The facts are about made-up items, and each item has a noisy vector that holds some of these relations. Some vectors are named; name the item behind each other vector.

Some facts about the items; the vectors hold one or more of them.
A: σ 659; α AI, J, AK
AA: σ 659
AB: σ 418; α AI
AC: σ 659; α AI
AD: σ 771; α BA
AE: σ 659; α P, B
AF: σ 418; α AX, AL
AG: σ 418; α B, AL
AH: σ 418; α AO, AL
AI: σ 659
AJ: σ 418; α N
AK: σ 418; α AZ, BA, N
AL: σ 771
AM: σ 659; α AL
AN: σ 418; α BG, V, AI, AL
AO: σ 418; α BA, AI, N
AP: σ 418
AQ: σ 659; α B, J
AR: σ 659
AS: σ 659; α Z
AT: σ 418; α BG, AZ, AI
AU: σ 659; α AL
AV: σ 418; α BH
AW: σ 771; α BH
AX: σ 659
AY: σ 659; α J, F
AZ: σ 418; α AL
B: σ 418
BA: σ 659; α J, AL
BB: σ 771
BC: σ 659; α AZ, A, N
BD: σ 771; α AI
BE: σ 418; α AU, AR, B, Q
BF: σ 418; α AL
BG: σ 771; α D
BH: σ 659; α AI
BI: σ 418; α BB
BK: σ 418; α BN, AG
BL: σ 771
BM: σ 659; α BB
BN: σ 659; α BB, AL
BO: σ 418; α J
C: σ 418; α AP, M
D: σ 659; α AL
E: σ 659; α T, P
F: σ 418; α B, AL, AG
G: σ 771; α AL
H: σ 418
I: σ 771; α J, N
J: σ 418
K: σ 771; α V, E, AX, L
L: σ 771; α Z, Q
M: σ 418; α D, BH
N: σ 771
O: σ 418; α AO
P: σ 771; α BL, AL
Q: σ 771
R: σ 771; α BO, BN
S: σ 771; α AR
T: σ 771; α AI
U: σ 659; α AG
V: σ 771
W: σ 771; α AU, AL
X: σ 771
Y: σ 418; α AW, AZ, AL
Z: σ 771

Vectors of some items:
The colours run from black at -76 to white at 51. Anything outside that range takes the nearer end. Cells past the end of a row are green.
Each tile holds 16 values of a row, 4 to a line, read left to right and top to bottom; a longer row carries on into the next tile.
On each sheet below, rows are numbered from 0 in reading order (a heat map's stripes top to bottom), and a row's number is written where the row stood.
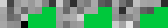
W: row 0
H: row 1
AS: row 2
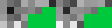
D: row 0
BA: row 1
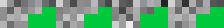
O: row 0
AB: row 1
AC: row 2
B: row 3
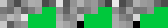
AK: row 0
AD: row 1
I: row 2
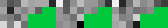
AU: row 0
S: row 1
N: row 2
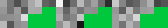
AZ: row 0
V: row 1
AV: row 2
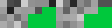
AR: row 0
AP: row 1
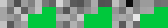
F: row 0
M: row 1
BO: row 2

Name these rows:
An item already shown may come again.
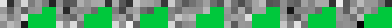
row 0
BB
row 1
AM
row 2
A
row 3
AO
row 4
Y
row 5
D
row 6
S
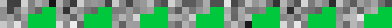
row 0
AI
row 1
AQ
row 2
AT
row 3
M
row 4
Z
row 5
AE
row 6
BI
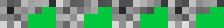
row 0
AU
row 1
M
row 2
BC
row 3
U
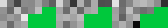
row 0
BK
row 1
B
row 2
L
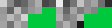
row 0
AV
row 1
Q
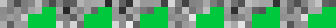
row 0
AN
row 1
AU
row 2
AY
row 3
BK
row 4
AS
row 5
AZ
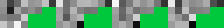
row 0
BN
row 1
L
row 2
K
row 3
AW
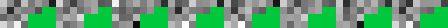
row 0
E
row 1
AJ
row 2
BG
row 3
BM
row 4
BH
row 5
C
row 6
AL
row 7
AY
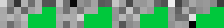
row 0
B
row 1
J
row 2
BE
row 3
R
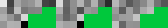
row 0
AW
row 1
P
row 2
AH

